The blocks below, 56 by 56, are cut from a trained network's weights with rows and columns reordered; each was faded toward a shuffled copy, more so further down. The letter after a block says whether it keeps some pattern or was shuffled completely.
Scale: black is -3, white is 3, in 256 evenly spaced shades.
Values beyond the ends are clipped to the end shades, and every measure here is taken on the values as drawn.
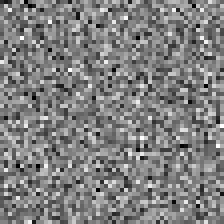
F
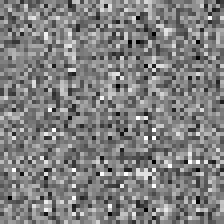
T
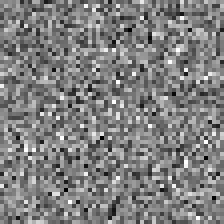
F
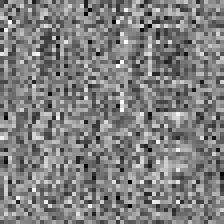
T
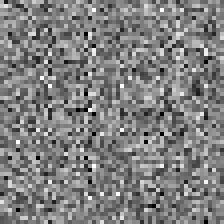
T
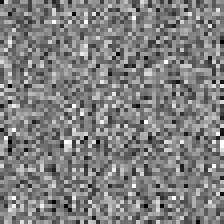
T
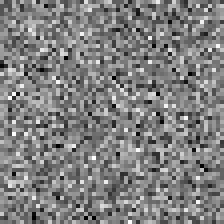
F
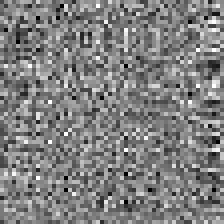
T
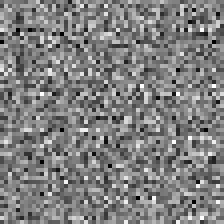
T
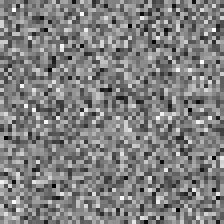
F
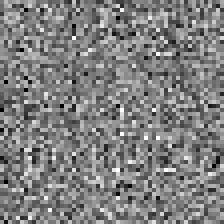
T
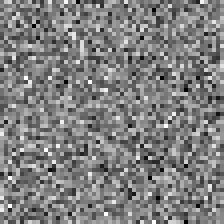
F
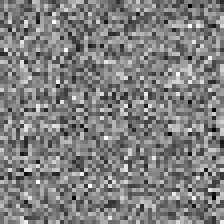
T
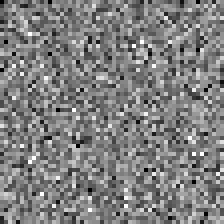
F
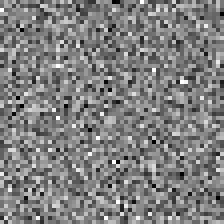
F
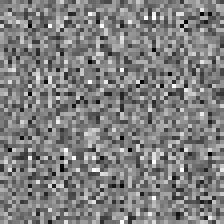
T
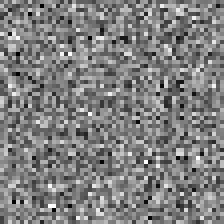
T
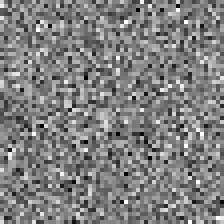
F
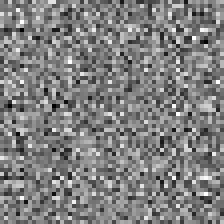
T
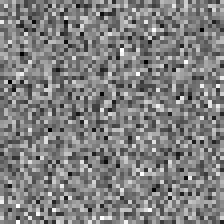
F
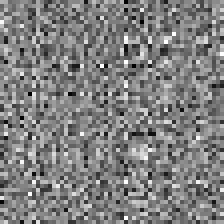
T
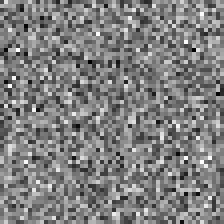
F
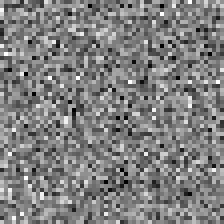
F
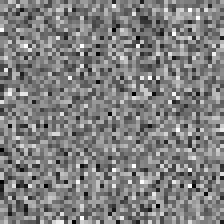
T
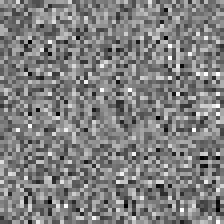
T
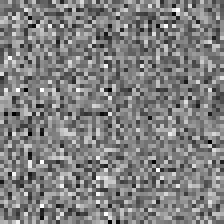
T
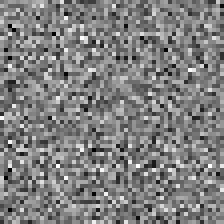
T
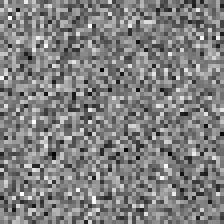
F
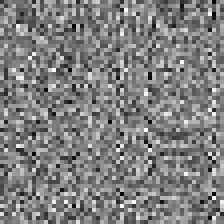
T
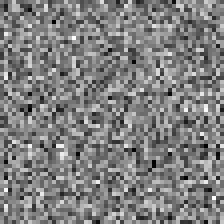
T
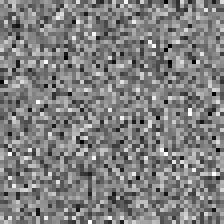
F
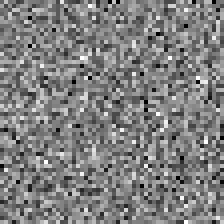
F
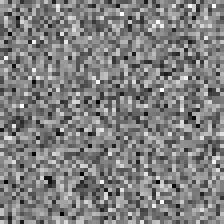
F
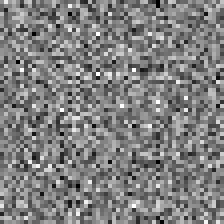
T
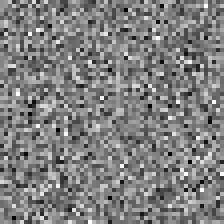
F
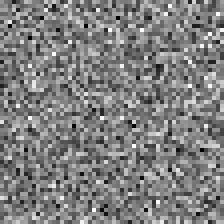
F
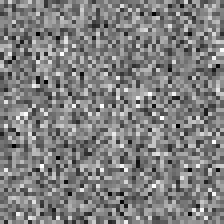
F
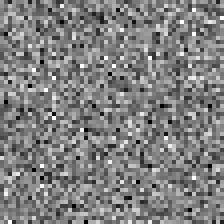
F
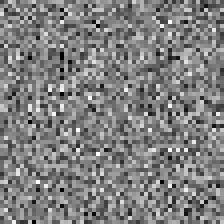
T
